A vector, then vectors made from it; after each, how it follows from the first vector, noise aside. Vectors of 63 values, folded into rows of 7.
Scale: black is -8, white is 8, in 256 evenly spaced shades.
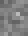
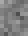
negated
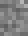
wrapped around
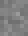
shrunk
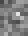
scaled up
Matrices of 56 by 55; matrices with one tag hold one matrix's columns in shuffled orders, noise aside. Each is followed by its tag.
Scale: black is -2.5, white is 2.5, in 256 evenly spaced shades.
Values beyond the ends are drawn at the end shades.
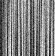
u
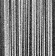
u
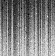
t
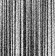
u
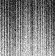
t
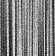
u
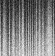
t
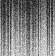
t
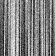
u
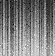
t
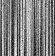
u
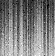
t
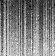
t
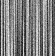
u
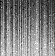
t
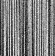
u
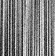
u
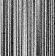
u
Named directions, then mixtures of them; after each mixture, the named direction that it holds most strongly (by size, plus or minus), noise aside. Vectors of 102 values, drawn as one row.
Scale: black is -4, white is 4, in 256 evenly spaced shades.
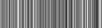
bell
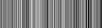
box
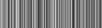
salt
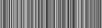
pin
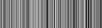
box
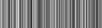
salt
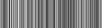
pin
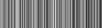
salt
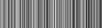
salt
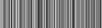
salt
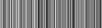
pin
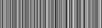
pin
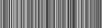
pin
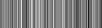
box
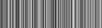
salt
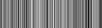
box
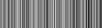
box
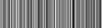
salt
